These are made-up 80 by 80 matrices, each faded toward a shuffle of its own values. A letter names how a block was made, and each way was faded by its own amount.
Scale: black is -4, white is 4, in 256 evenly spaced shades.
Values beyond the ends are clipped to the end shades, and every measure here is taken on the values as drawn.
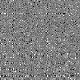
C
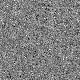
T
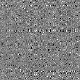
C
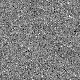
T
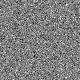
T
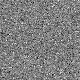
T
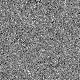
T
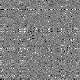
C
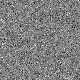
T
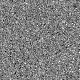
T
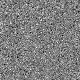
T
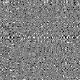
C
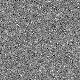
T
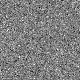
T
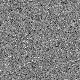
T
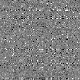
C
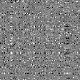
C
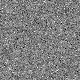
T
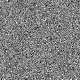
T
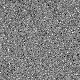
T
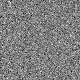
T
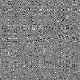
C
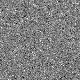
T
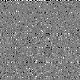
C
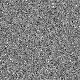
T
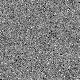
T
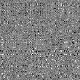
C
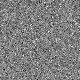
T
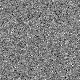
T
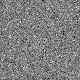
T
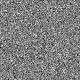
T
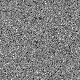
T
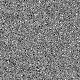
T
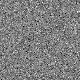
T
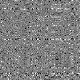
C
